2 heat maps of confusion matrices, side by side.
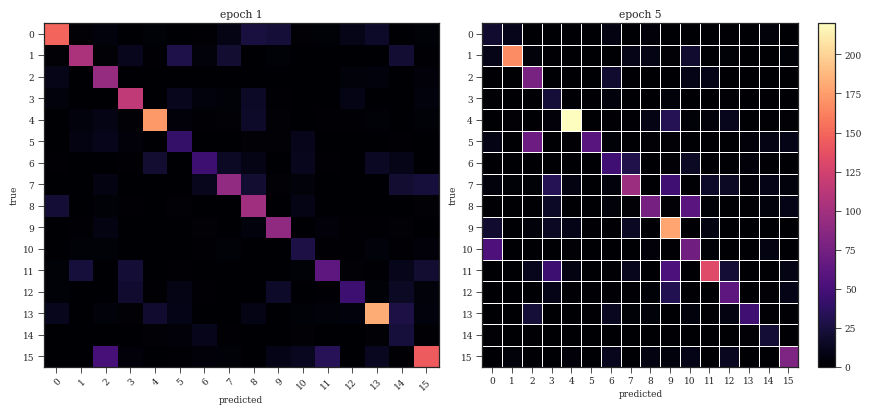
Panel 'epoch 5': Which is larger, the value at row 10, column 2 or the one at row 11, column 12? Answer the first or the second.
the second
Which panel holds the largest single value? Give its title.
epoch 5
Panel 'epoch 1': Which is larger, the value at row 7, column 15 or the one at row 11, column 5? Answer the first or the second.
the first
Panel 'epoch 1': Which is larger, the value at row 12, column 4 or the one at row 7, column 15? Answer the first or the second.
the second
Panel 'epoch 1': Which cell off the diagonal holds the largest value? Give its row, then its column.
15, 2
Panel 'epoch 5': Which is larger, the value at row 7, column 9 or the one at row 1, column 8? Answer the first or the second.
the first
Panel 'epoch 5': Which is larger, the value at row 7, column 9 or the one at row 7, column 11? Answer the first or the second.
the first
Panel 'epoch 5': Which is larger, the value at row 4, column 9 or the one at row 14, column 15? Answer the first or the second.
the first
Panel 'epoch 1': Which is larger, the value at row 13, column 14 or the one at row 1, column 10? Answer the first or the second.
the first
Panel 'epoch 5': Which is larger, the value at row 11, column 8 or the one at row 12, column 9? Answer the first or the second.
the second
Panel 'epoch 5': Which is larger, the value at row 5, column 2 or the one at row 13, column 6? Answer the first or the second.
the first
